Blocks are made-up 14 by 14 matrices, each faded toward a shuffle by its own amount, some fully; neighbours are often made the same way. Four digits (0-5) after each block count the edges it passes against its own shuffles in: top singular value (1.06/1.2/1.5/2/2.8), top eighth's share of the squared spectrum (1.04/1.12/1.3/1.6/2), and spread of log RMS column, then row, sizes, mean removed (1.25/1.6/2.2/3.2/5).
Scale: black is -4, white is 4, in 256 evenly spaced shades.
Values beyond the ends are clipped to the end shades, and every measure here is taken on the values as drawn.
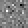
0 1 0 0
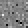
0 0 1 0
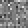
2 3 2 0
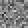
0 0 0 0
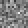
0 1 0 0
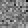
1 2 0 0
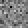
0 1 1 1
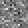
0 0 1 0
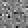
0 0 0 0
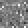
0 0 0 0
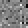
2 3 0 1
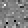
0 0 0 0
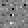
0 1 0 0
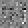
1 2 2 1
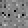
1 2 0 1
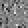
1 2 0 1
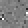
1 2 0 0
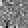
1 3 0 1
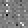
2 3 0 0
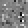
2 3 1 0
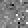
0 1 0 0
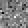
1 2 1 0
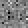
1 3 0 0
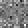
2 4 1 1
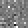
2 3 1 0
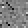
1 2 0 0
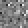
1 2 0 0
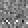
1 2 0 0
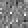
2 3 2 0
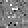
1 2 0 0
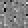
2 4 1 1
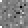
0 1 0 0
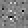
2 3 1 1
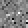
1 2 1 0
